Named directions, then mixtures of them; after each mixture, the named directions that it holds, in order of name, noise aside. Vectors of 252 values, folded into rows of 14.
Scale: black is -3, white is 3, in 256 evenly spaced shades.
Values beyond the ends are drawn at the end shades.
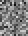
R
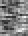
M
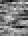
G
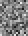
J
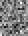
J, R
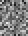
R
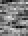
G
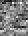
G, R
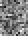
J, M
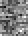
J, M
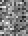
M, R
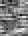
G, M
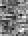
J, M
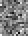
J, M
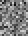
R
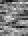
G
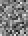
J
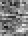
M, R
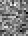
M, R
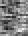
M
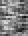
M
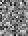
R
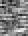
G, M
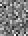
J, R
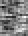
M
